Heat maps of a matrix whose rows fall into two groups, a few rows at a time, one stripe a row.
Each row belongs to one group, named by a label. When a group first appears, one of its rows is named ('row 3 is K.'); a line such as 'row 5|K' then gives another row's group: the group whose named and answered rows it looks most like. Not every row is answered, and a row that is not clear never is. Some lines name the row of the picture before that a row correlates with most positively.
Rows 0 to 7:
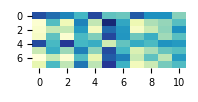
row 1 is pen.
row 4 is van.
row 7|pen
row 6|pen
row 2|pen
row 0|van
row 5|pen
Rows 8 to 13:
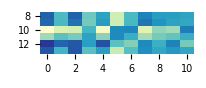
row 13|van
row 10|pen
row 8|van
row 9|van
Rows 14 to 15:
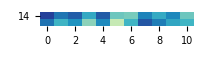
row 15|van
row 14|van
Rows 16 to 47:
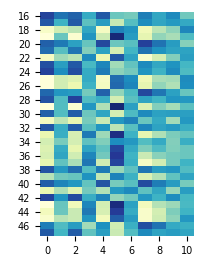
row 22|pen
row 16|van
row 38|van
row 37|pen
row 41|pen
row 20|van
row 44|pen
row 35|pen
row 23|van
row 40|van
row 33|pen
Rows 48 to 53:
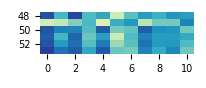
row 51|van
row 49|pen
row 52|van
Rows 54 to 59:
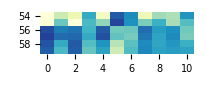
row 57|van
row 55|pen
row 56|van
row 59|van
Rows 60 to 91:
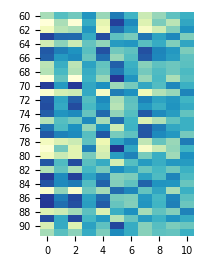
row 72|van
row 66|van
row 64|pen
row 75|pen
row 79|pen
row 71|pen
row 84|van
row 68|pen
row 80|pen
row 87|van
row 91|pen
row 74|van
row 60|pen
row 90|pen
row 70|van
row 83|van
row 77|van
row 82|pen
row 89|van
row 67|pen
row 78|pen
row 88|pen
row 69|pen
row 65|van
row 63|van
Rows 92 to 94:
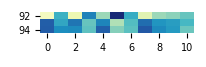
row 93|van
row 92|pen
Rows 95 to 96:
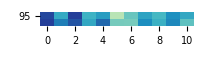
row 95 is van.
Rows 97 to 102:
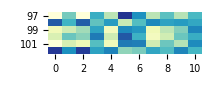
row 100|pen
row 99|pen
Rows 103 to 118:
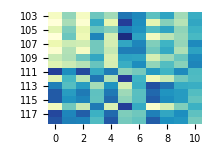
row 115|van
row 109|pen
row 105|pen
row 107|pen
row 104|pen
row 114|van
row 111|van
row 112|pen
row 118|van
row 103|pen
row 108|pen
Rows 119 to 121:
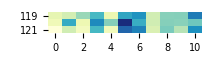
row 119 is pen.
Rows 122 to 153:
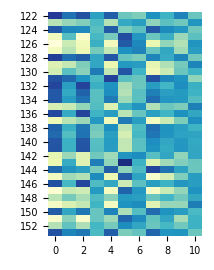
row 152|pen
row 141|van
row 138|van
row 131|van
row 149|pen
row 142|pen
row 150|van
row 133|van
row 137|pen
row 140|van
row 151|pen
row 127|pen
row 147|pen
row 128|van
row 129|pen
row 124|van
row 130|pen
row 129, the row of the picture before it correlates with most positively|119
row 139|van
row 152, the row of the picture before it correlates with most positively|121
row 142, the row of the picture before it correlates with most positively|121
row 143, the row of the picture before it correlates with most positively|120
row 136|van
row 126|pen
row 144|van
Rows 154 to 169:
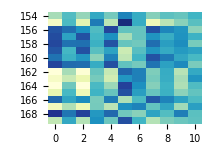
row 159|van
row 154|pen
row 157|van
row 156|van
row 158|van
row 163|pen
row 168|van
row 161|van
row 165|pen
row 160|van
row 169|pen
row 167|pen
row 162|pen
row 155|pen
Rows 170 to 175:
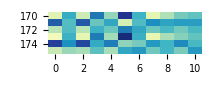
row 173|pen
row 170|pen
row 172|pen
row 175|pen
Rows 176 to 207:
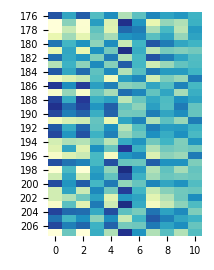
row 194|pen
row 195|pen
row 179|pen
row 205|van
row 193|van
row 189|van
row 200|van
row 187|pen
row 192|van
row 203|pen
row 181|pen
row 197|van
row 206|van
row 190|van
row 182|van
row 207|pen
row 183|pen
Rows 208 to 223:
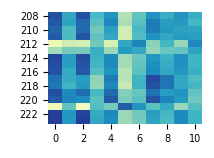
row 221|pen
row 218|van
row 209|van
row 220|van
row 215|van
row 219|van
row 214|van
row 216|van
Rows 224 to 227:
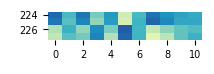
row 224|van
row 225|van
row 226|pen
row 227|pen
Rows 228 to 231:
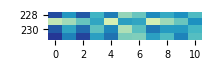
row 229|pen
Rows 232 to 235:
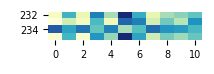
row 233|pen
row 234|van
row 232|pen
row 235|pen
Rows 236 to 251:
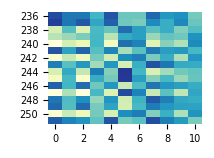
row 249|van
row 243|van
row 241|van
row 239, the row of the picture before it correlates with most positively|233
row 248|van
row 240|pen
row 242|pen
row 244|pen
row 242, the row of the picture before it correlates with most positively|233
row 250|pen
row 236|van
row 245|pen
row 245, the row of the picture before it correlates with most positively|235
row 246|van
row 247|pen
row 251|van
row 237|van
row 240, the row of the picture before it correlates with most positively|233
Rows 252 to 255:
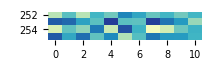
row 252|pen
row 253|van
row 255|van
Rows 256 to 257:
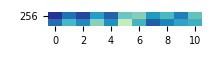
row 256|van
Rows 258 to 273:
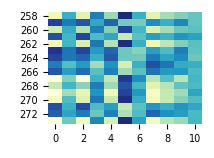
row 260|pen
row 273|pen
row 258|pen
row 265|van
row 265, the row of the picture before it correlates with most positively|257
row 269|pen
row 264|van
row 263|van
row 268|pen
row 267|pen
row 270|pen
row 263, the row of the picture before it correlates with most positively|256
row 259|van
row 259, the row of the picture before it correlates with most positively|256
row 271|van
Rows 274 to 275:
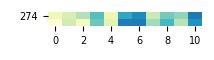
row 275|pen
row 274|pen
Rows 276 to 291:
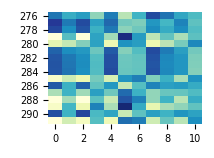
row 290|van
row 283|van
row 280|pen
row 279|pen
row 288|pen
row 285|pen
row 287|pen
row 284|van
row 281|van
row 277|van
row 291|pen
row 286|van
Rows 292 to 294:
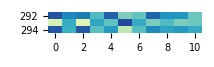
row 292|van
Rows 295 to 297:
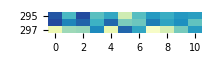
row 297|pen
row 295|van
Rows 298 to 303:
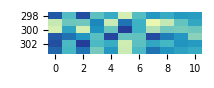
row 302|van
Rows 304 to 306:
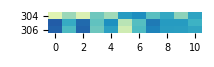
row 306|van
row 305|van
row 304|pen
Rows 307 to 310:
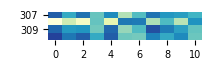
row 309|van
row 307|van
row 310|van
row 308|pen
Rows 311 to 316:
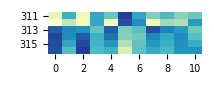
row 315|van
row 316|van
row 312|pen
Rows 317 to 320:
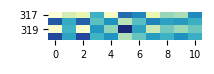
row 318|van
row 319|pen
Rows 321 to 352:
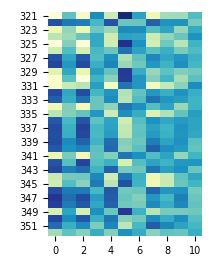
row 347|van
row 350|van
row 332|van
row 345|pen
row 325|pen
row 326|pen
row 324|pen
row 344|pen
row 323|pen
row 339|van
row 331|pen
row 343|van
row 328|van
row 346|van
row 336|van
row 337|van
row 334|pen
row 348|van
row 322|van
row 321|pen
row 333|van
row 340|van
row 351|van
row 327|van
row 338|van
